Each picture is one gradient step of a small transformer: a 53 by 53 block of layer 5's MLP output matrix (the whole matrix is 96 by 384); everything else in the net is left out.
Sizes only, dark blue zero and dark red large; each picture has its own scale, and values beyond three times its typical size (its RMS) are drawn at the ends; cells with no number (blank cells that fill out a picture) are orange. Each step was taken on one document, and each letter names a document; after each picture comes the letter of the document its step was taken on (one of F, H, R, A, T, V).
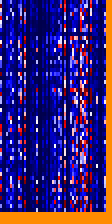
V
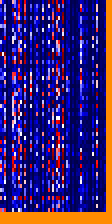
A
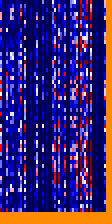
V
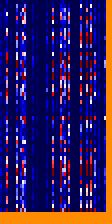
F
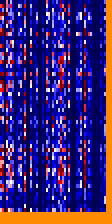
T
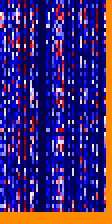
A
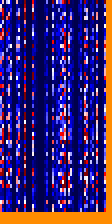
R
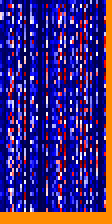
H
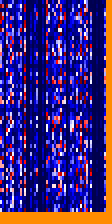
H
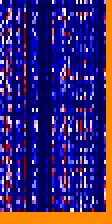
R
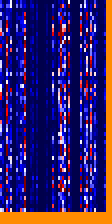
F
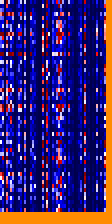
T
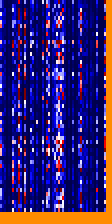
A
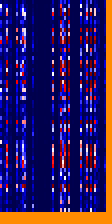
F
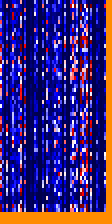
V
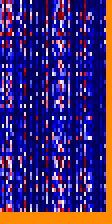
T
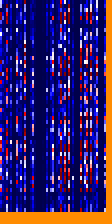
F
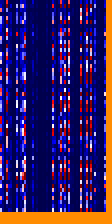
F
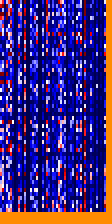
T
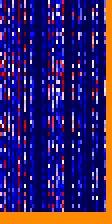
A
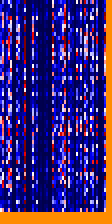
R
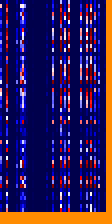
F
